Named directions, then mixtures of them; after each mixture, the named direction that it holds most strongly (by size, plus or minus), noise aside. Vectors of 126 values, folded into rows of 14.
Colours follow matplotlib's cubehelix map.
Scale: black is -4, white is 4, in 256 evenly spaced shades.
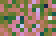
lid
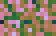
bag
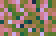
bag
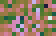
lid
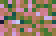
bag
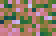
bag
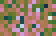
lid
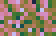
bag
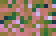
lid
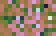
lid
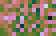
lid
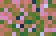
lid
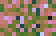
lid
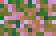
bag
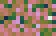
lid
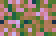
bag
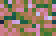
bag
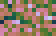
bag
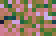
bag
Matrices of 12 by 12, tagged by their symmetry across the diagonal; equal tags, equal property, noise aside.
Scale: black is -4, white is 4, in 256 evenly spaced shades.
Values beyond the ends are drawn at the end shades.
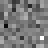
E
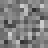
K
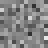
E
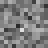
E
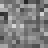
E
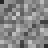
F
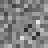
F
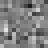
K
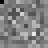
F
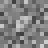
F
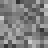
K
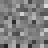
K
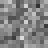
E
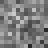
F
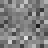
K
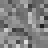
K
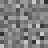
K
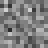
K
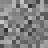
F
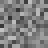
F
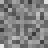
F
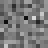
E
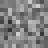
E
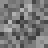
F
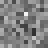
E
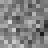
E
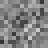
F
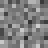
K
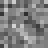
K
